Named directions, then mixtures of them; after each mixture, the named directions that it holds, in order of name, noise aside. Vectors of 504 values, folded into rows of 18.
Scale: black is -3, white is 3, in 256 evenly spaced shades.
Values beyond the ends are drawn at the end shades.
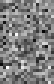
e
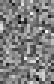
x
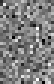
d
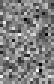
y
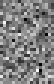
y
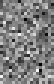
y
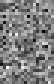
e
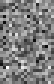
e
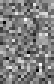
e, y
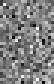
d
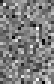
d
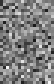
d, e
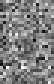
e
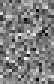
x, y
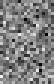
y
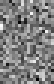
x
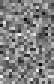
y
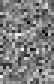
e, y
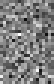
d, y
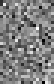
d, y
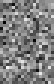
e, y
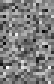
e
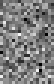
y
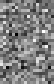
e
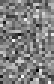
d, y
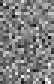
d, e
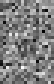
e, x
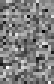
e
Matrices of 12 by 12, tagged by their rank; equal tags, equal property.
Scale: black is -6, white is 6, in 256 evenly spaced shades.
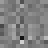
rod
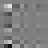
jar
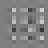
jar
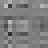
rod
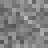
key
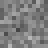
key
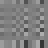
jar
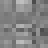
rod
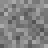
key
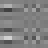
jar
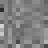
rod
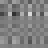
jar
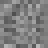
rod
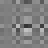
jar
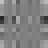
jar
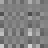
jar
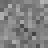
key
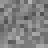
key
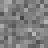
key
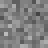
key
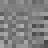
rod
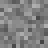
key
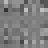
rod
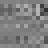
rod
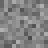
key
